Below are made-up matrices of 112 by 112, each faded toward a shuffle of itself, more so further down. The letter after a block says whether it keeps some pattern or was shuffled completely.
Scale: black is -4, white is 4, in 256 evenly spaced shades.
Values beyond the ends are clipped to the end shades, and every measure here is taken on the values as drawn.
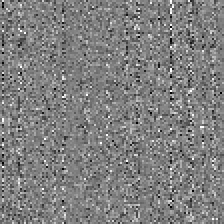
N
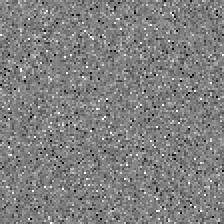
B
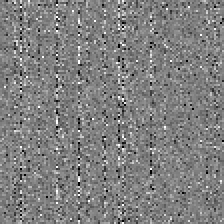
N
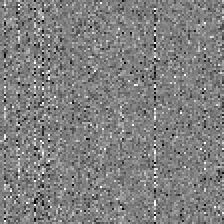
N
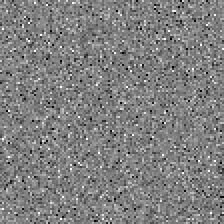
B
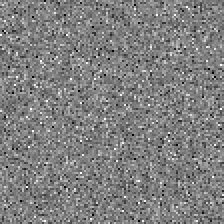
B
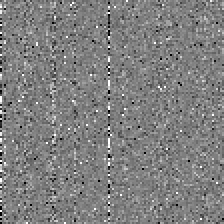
N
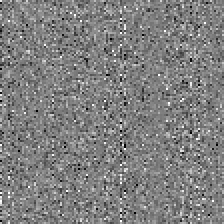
N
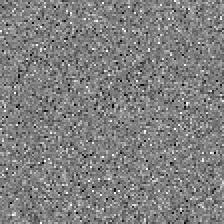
B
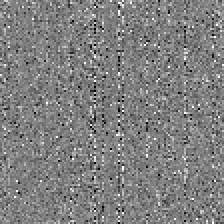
N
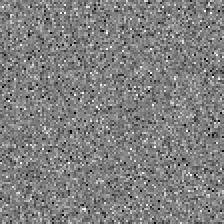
B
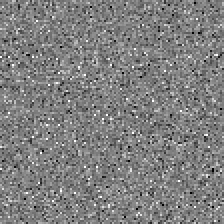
B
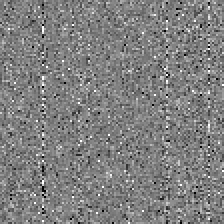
N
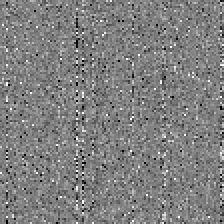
N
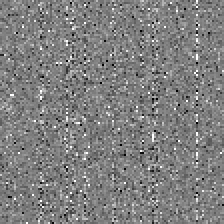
N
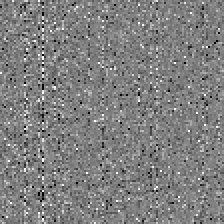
N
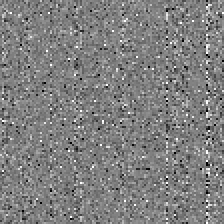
N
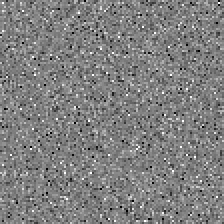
B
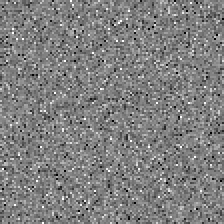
B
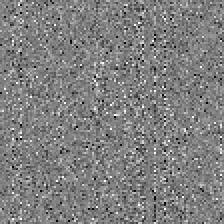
N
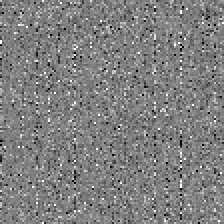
N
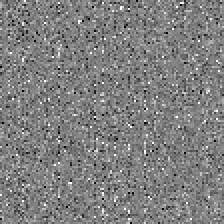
N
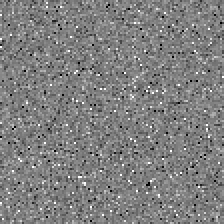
B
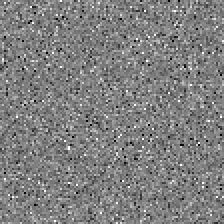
B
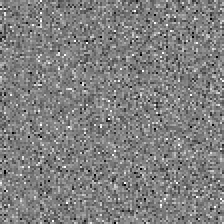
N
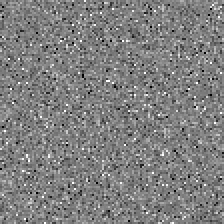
B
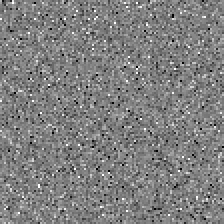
B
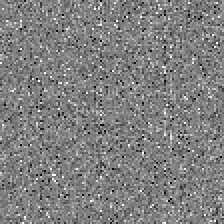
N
